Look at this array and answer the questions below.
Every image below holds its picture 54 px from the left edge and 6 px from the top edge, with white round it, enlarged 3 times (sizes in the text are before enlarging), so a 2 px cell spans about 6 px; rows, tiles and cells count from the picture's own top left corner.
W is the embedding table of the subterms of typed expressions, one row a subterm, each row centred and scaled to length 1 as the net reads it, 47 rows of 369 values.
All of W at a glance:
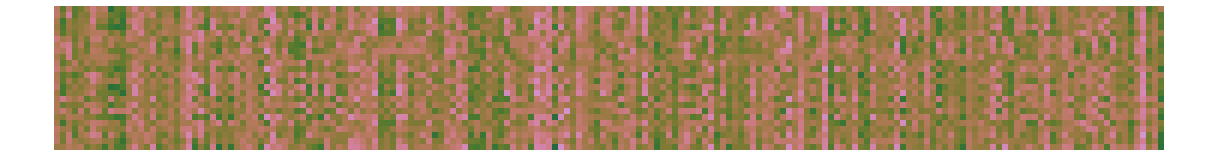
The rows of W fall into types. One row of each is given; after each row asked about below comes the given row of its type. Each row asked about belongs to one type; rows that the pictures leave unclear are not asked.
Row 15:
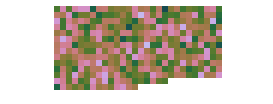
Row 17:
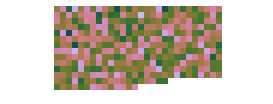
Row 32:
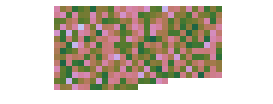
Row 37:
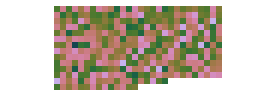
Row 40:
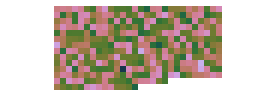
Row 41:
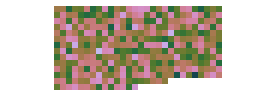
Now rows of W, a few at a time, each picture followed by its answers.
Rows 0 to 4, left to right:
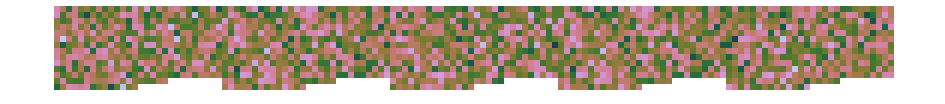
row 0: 32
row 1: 15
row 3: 15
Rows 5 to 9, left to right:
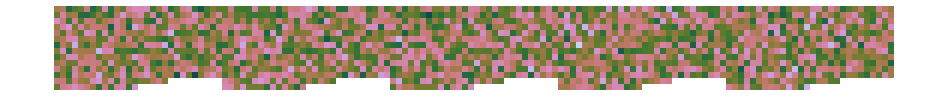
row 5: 41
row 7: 37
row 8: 41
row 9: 17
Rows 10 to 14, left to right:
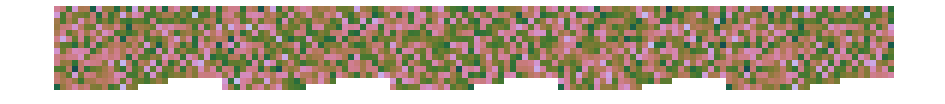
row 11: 40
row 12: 40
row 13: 15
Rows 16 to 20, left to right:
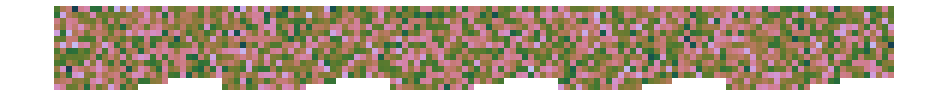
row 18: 37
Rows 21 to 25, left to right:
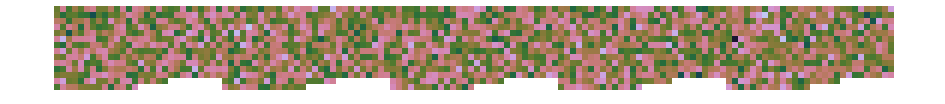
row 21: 37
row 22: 32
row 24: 41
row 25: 40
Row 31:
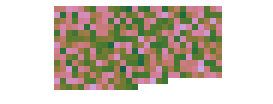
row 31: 40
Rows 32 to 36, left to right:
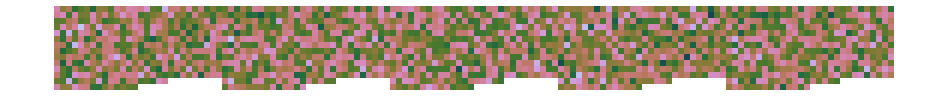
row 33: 37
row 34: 40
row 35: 41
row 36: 37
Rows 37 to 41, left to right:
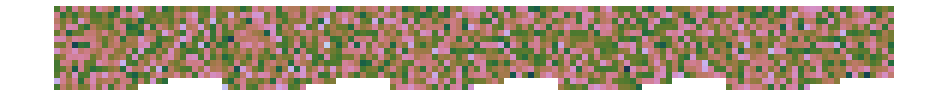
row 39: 41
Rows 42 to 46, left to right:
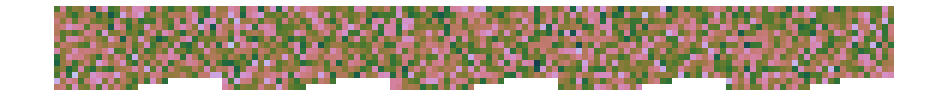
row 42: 37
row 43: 40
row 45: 17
